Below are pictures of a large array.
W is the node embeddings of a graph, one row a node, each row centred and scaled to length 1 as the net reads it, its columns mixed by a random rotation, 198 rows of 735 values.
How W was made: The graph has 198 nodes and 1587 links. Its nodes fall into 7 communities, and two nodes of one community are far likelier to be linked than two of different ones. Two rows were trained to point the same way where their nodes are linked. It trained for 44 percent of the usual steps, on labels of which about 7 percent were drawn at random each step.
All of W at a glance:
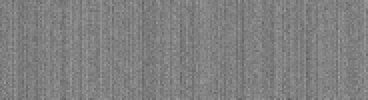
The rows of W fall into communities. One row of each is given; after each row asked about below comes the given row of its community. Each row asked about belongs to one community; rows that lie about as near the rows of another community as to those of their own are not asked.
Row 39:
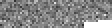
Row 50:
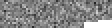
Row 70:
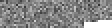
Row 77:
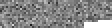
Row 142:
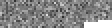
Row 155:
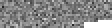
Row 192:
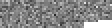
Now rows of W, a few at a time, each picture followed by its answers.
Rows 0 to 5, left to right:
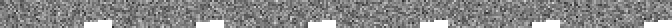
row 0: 77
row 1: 39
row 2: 39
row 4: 39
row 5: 142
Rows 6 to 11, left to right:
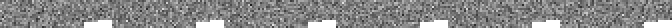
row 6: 50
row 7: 142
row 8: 142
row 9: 192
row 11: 155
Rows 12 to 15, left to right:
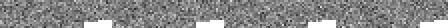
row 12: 192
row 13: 39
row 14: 192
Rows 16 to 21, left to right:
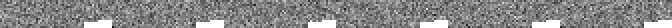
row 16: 50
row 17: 192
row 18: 39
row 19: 70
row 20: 70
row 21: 70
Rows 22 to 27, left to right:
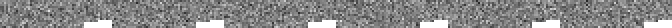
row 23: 192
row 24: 155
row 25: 39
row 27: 142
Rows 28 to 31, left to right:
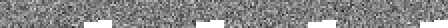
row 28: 70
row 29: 39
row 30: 155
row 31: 142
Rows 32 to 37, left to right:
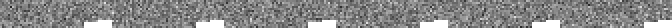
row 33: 142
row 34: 77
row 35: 192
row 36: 70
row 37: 39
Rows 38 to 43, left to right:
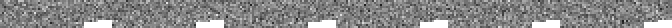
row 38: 192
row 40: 50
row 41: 77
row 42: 39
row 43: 50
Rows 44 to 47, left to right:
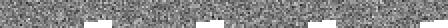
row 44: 39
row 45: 39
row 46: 70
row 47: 77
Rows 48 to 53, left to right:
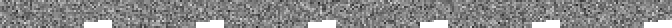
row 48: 142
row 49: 50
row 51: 70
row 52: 192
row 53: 50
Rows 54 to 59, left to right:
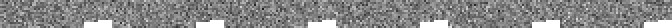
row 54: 142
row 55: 70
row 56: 142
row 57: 142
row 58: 77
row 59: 50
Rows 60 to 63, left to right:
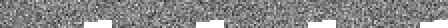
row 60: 192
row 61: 50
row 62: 155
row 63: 50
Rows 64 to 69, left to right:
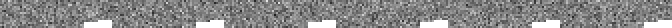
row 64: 50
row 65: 142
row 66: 142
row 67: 50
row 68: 155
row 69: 192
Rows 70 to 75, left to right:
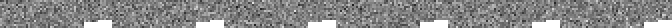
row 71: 192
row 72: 77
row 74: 192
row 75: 39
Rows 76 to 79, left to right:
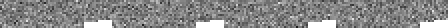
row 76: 39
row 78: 70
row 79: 50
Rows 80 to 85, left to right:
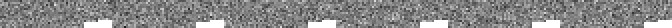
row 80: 155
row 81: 192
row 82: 142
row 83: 39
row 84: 39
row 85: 192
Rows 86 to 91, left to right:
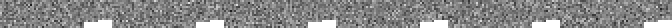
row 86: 142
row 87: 142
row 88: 77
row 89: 39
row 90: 155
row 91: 50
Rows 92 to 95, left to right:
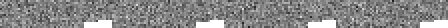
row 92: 39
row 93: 50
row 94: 155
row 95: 50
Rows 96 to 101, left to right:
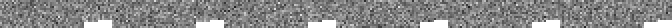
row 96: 39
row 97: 142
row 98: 192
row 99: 70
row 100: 155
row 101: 192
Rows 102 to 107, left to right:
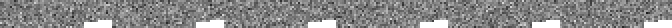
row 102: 192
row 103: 50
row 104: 155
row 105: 155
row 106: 70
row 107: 142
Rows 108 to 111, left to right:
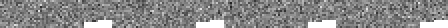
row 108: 70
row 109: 192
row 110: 142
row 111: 70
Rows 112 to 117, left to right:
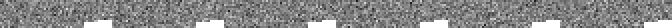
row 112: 192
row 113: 142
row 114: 50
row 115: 155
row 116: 155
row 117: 70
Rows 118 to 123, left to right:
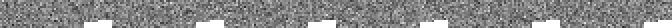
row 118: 142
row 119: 192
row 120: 77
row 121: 39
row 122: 50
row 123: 142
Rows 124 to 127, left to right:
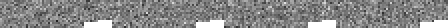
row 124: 70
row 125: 155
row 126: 192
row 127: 39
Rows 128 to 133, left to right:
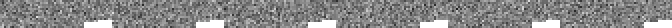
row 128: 77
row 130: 39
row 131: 70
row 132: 70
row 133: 155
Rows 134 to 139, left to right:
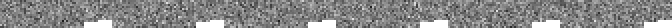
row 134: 50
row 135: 70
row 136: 155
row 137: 50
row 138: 142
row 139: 192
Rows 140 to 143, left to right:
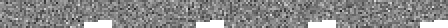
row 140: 50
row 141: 70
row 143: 70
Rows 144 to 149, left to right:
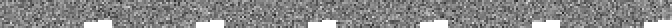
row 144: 155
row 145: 155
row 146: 142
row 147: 155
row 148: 142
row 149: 192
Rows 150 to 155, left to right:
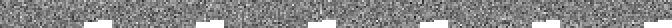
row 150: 192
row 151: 142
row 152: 50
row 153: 155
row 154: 155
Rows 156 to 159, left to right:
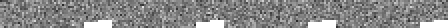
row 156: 70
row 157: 39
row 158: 39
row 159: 192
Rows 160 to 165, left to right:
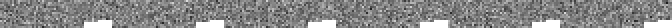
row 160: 142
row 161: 192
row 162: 142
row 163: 142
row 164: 142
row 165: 192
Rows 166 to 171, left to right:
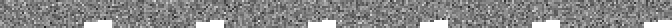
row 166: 192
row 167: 142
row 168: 192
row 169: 142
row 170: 50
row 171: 155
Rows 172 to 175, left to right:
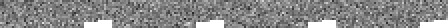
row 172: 192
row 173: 70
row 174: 70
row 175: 192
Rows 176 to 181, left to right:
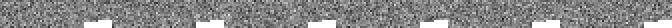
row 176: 155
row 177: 39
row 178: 77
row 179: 155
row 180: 39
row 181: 50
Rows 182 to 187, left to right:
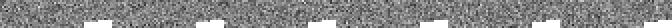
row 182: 77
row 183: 155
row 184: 192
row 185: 77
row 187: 142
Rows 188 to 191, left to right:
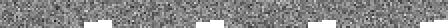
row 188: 142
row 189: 155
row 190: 70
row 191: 155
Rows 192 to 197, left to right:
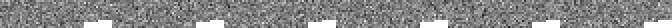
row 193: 70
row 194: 192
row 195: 39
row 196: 70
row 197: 142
